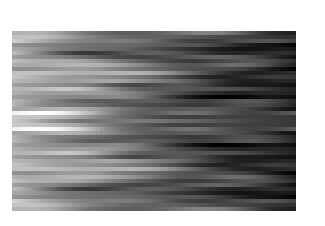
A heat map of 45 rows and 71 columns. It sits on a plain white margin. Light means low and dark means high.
Mirror symmetry: top to bottom. Slope: up to the right. Ninth with the lowest average: middle left. Grain: streaks across.
